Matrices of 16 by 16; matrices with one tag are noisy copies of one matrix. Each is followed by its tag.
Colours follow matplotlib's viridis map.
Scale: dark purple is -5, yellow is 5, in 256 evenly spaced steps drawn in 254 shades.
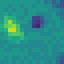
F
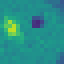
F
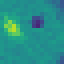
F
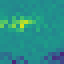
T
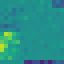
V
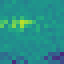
T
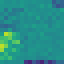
V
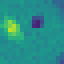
F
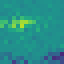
T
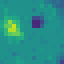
F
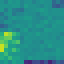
V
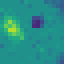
F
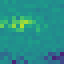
T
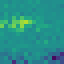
T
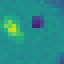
F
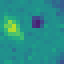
F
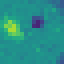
F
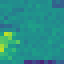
V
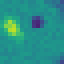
F
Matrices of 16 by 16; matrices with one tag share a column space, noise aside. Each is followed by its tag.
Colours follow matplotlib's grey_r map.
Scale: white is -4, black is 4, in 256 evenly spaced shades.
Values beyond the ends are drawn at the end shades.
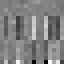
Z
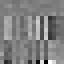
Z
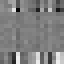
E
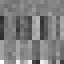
Z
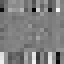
E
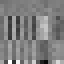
Z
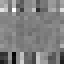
E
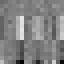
Z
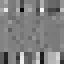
E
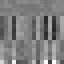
Z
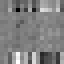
E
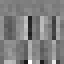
Z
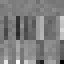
Z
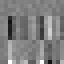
Z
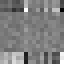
E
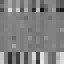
E
